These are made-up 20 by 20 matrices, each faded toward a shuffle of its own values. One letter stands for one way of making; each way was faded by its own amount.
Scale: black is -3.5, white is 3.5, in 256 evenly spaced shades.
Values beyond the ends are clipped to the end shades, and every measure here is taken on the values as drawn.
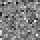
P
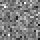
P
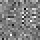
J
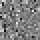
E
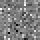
E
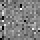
E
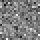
P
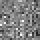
J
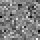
P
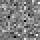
E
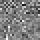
J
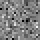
E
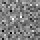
P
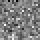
E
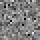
P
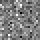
E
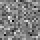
P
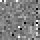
E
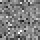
P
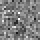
P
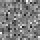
P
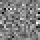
J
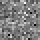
P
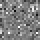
E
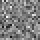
J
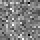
E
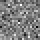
P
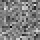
J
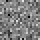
P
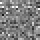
J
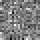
J
